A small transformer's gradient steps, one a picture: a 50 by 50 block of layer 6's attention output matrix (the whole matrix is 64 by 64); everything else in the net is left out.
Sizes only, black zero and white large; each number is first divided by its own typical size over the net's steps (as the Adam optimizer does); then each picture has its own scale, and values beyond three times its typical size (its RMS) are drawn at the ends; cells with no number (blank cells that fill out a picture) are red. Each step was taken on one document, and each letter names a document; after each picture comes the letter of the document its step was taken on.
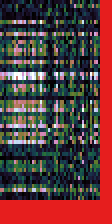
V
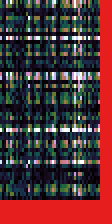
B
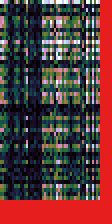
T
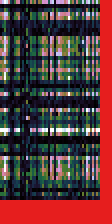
T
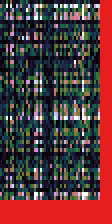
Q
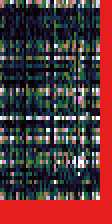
B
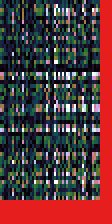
B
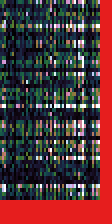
B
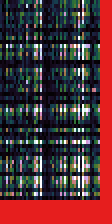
Q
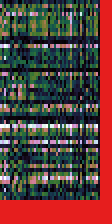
V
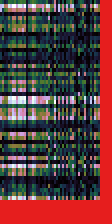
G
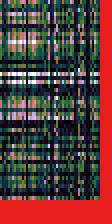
G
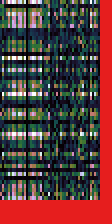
G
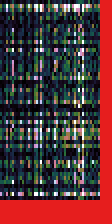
Q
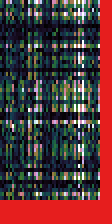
Q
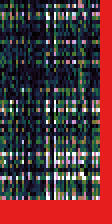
B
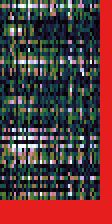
V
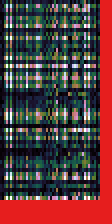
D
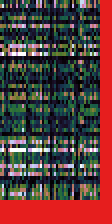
G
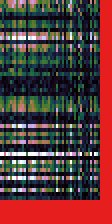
V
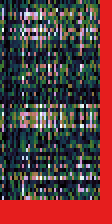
V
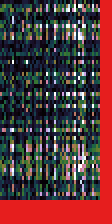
B
